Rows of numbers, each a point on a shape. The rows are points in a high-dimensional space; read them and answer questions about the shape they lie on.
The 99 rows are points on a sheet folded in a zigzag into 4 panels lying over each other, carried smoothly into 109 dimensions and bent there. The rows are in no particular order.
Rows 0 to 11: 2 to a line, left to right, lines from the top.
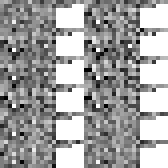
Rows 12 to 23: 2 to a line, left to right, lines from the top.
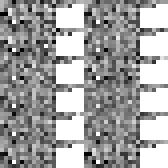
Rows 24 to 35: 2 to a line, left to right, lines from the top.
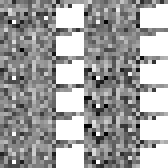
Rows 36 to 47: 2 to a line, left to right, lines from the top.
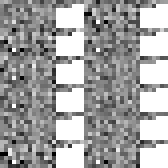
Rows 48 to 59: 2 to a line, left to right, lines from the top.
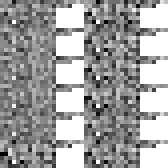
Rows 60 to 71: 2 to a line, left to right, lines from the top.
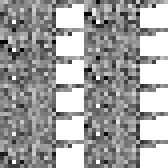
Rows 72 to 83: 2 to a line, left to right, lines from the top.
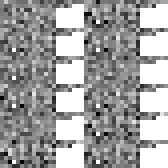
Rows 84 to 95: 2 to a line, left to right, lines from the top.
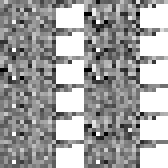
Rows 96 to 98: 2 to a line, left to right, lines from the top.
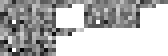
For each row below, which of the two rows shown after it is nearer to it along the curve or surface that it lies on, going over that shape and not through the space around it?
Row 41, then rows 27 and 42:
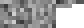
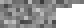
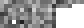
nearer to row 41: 42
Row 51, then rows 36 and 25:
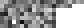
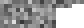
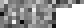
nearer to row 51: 25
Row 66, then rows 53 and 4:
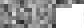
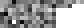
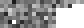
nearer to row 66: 53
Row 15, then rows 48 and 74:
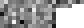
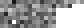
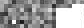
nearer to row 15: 74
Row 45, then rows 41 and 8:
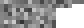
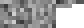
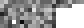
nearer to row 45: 41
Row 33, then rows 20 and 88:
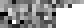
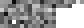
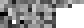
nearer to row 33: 88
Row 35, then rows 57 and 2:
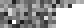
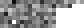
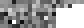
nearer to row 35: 57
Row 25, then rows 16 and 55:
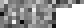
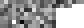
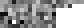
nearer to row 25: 16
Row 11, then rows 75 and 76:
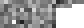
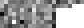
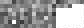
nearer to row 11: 76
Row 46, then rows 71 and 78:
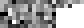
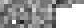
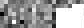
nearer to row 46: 78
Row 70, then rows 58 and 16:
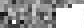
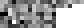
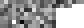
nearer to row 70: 58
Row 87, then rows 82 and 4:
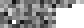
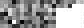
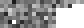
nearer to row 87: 4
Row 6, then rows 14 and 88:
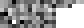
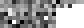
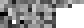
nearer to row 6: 88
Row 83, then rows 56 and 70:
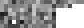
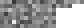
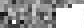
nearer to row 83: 70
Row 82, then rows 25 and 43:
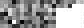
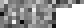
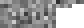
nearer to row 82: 43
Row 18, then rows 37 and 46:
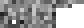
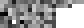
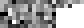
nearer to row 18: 46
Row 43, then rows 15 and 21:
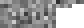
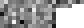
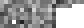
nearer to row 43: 21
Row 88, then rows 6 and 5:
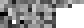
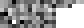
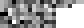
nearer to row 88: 5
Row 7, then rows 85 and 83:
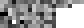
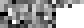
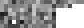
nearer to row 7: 85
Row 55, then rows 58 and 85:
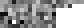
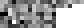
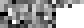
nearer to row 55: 85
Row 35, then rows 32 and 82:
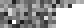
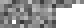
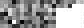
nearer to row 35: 82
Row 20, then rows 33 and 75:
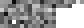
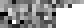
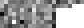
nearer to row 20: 33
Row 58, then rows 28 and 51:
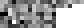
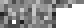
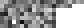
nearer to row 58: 51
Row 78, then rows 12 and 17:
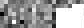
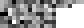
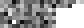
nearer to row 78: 12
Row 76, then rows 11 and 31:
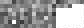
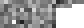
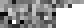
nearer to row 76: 11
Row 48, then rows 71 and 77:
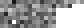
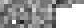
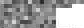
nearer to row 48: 77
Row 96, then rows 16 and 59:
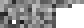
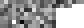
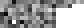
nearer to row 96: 59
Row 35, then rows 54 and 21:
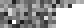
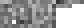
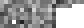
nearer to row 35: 54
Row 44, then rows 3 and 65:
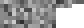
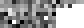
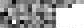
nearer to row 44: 65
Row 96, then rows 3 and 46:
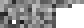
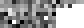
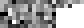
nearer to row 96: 46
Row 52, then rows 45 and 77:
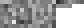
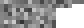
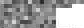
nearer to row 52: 45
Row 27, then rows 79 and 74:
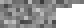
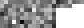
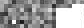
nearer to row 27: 74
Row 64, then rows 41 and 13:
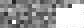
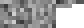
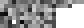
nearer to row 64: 41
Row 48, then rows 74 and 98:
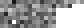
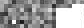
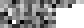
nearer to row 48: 98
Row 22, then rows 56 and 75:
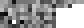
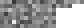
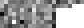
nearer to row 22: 75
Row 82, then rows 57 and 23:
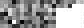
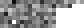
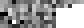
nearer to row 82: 57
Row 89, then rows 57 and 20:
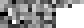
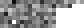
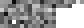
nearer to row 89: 20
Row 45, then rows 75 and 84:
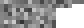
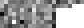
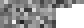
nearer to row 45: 84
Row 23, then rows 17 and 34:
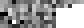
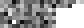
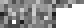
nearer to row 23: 34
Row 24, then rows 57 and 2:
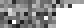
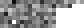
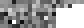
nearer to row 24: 57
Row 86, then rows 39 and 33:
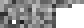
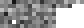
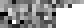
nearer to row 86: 33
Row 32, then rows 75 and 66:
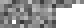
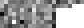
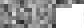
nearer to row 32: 66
